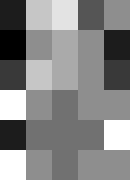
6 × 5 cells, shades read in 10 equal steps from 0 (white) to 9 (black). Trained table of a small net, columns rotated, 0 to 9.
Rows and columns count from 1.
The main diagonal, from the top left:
8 4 3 4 0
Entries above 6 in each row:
1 2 2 0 1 0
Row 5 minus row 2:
-1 1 2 1 -8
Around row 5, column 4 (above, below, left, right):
4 4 5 0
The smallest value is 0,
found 3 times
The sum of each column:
32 21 22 27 27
